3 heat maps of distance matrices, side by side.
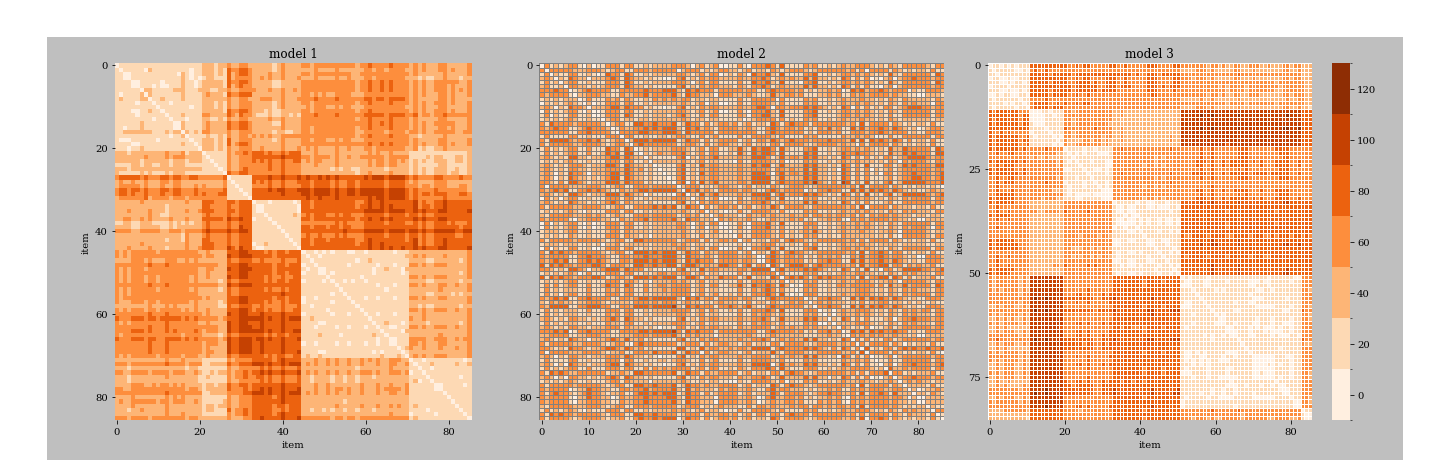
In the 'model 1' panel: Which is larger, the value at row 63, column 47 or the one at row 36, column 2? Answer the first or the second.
the second
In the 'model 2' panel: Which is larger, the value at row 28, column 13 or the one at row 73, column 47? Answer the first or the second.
the second
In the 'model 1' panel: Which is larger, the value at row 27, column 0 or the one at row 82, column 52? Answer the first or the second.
the first
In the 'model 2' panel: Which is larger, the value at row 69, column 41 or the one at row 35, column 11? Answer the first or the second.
the first
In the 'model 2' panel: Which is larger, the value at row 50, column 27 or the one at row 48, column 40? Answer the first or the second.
the second
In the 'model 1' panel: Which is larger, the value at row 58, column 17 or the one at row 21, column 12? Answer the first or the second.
the second
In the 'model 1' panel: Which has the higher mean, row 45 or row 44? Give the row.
44
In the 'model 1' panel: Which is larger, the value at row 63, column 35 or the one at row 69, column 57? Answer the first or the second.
the first
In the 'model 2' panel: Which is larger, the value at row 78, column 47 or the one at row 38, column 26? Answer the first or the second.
the second
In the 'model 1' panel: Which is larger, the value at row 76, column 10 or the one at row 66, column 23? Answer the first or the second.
the second
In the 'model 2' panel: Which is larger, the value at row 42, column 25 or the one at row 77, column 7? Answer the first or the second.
the first
